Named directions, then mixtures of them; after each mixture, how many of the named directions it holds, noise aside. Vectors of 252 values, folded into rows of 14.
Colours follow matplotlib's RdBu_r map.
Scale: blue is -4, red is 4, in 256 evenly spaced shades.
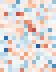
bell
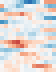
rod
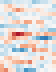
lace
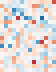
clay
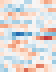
two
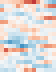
two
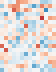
three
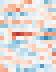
two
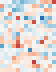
two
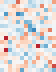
one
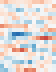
one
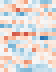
three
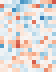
two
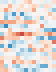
three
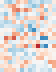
three
